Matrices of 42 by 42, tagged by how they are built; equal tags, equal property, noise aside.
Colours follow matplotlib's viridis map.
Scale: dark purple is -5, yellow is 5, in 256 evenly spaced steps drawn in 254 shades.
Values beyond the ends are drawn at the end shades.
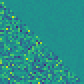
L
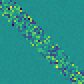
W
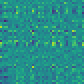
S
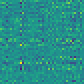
S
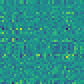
S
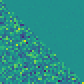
L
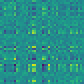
S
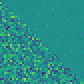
L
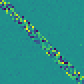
W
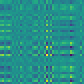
S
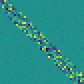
W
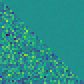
L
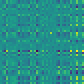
S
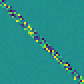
W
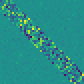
W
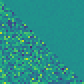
L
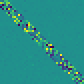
W
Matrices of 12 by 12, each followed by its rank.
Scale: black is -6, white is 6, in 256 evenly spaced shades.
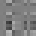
one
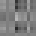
one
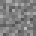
full rank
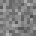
full rank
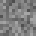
full rank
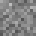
full rank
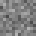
full rank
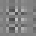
one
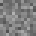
full rank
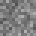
full rank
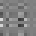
one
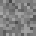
full rank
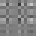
one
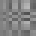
one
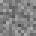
full rank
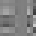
one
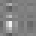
one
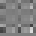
one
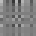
one
